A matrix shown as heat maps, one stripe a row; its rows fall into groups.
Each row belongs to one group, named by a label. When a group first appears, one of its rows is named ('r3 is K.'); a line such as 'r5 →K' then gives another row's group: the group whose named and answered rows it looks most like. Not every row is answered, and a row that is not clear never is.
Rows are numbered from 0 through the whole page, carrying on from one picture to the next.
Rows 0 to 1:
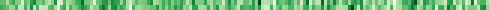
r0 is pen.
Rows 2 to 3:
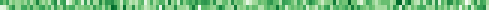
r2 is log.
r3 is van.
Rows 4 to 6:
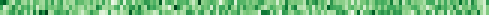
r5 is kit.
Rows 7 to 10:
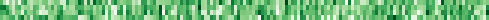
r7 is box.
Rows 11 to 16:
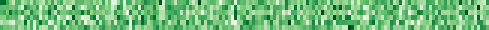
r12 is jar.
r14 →jar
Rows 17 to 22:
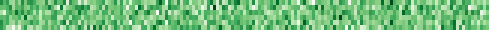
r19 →box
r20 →jar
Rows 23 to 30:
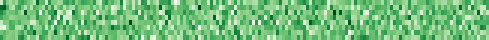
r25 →jar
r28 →van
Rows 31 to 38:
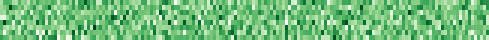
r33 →log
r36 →box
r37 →kit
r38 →jar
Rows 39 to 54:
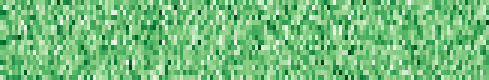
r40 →kit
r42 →pen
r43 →jar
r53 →jar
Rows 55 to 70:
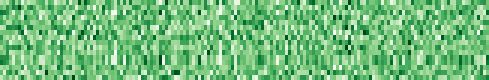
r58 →jar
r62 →box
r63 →log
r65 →log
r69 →kit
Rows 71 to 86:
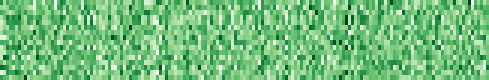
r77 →pen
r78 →van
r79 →jar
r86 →jar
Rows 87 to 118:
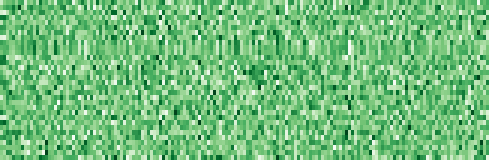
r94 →van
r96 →pen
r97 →pen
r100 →jar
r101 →log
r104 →pen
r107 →log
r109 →kit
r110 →van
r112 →log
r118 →van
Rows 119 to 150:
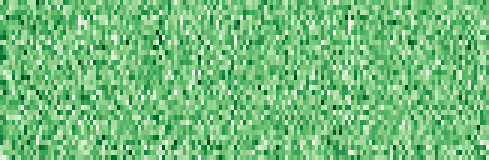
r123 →pen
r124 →pen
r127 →log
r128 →box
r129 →jar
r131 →box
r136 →pen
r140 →jar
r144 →jar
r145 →jar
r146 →box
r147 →kit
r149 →pen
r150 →van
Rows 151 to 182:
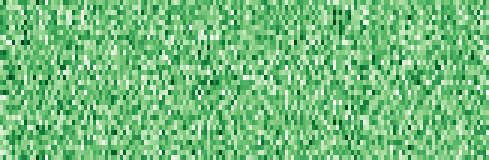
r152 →box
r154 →log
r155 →jar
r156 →pen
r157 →jar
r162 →kit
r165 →log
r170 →van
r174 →box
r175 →jar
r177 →van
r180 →log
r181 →van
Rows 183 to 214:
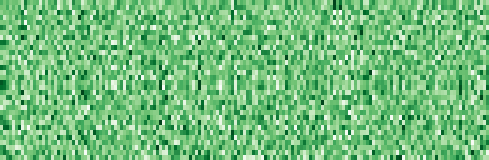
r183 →jar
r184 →jar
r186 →box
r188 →jar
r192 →pen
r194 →box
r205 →pen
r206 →log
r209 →box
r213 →kit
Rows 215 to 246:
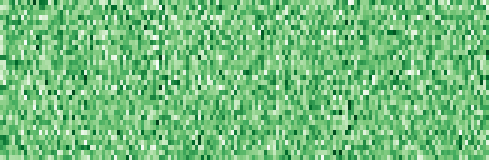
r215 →pen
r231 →kit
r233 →jar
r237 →jar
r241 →jar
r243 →kit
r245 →jar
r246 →log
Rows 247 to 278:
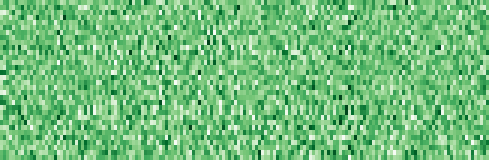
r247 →pen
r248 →pen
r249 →van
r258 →kit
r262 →van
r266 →jar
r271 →jar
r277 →pen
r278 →pen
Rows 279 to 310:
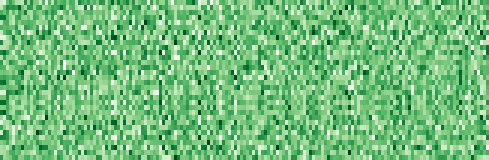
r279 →van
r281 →jar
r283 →pen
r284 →jar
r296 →pen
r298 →log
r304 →box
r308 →van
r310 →kit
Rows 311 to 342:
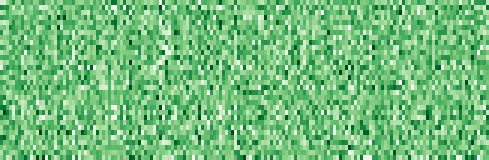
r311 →van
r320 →kit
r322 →kit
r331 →kit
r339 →kit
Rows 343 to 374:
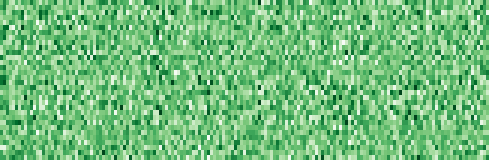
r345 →van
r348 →pen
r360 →pen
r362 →jar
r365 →log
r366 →pen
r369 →kit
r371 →pen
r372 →van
